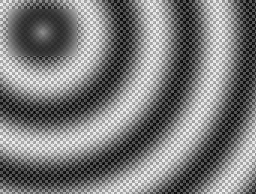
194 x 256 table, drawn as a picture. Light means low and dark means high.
Slope: none. Odd patch: calmer, in the top left. Rings: centred on the top left. Odd rows or columns: none. Calmest part: top left. Mirror symmetry: none.
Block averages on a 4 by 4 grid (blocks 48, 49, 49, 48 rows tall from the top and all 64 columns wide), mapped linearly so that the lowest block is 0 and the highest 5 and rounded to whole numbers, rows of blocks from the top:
5222 | 0322 | 3133 | 4412
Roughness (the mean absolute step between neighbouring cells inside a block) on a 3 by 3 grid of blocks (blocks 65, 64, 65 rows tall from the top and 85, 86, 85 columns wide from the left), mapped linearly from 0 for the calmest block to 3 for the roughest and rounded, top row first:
033
333
333
